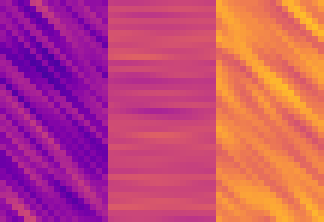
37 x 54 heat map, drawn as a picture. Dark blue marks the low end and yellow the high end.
It is made of 1 by 3 panels. Panel 1,1: low, slanting down to the right. Panel 1,2: middling, streaked across, faint in contrast. Panel 1,3: high, slanting down to the right.
